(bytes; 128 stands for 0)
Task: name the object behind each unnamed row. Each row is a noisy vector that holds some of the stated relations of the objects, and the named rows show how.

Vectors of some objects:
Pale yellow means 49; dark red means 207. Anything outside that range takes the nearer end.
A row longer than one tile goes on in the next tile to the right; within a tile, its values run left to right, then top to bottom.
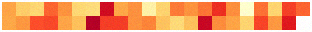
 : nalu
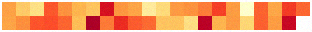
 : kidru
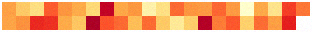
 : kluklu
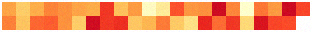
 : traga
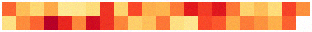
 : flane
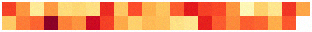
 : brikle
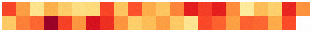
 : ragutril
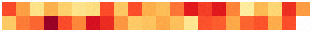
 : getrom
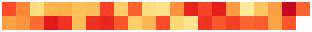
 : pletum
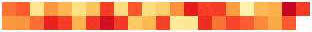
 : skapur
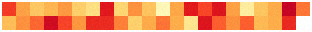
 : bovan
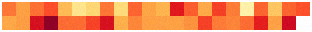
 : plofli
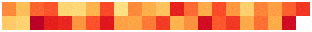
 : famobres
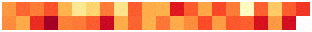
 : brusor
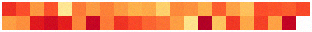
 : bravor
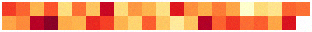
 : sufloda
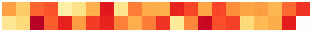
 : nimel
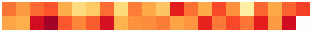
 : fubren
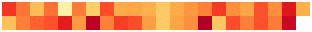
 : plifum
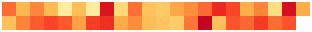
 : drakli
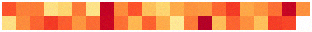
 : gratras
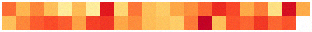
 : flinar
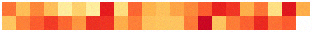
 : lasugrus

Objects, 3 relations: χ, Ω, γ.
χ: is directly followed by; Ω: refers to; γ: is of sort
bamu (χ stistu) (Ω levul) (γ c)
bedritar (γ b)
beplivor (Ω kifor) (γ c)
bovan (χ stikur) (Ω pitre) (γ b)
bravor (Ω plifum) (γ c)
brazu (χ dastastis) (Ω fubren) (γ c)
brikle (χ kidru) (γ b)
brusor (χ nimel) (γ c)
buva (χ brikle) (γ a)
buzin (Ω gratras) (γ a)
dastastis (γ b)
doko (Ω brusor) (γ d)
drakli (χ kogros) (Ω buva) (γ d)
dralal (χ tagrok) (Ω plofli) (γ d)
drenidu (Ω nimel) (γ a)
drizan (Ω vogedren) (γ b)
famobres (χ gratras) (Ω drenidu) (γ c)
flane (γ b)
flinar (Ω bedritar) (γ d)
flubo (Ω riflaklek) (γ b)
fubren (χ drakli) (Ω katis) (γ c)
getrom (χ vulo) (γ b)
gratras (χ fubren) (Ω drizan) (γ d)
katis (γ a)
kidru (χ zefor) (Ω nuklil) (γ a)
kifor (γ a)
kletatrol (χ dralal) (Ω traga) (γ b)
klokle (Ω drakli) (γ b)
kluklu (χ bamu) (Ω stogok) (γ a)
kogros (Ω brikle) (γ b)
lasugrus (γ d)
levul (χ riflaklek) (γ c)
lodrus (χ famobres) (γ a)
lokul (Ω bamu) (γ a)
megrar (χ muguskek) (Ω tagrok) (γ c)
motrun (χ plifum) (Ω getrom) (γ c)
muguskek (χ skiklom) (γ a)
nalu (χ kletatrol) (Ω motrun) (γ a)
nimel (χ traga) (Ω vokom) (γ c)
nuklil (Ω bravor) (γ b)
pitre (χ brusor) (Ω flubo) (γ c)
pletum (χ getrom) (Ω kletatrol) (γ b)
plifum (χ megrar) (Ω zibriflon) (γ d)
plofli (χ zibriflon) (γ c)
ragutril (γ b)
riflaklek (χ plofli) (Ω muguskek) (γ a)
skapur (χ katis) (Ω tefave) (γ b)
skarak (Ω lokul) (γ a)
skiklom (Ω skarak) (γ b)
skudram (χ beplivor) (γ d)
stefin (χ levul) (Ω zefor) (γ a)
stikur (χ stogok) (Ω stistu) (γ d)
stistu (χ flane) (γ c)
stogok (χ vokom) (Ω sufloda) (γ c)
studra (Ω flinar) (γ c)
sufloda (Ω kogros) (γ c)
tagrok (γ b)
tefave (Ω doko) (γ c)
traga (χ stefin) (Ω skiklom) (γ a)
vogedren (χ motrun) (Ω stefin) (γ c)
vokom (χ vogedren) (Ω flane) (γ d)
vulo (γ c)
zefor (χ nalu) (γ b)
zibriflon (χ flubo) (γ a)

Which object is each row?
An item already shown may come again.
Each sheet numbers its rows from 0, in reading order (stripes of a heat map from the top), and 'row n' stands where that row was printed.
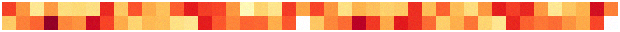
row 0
brikle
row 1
klokle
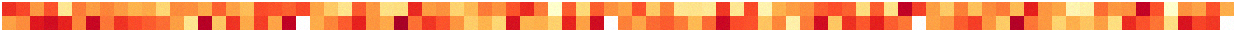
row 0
bravor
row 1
zibriflon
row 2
doko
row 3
lokul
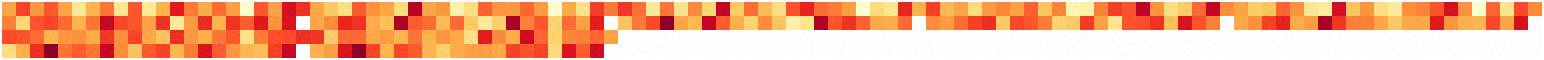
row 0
tefave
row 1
kluklu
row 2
kogros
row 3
skiklom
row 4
muguskek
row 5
vogedren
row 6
bamu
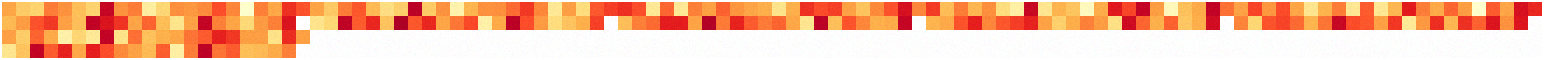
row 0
buzin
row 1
drenidu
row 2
nuklil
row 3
flubo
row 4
tefave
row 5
vokom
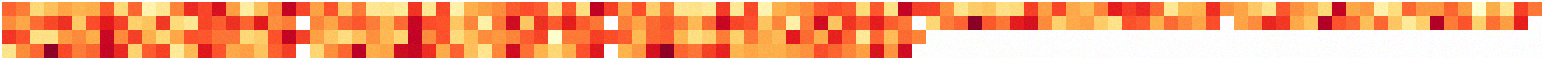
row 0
kletatrol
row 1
doko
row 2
doko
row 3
zefor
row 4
kluklu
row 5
drizan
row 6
stefin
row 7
levul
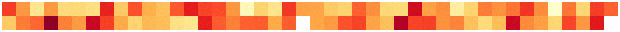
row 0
brikle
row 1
nalu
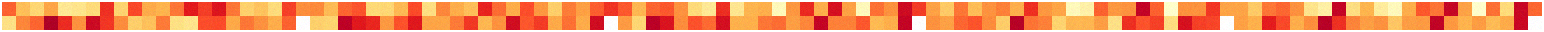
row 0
flane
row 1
famobres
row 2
pitre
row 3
skarak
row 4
riflaklek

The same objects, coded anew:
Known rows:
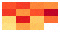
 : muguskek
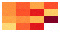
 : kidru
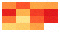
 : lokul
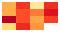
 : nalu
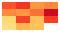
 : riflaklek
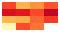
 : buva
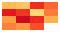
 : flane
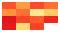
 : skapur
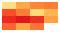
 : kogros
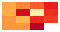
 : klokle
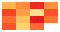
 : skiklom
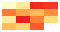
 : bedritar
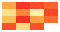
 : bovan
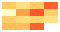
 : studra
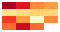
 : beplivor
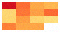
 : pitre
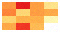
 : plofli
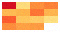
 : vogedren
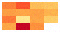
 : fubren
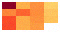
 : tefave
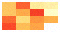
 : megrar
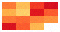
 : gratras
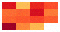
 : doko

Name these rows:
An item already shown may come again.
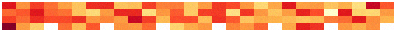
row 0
doko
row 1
drizan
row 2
flane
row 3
stefin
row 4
famobres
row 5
bravor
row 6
zefor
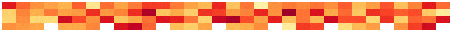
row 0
pitre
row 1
kluklu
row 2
plifum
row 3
buzin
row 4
kluklu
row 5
zibriflon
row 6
stefin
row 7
nuklil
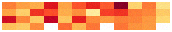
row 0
buzin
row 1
flubo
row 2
brusor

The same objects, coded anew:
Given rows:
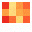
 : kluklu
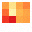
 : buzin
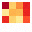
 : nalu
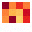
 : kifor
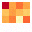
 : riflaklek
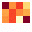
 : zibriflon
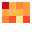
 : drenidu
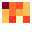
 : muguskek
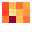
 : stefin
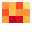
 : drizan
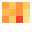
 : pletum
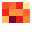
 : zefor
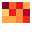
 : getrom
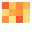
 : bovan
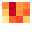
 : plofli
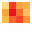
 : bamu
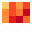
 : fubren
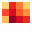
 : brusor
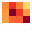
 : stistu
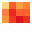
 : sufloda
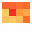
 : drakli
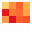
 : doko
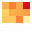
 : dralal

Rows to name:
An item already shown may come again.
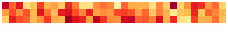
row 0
flane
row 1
pitre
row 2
brusor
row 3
gratras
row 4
tefave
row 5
skapur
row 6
nalu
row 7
flubo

